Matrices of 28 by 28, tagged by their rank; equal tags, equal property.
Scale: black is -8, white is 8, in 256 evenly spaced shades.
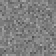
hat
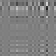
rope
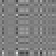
rope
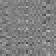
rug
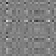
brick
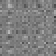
rug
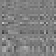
rug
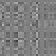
brick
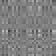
brick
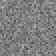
hat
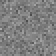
hat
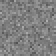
hat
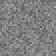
hat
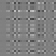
rope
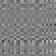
brick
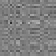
rug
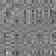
rug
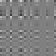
rope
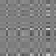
rope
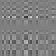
rope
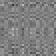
brick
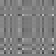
rope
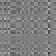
brick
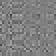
rug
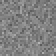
hat
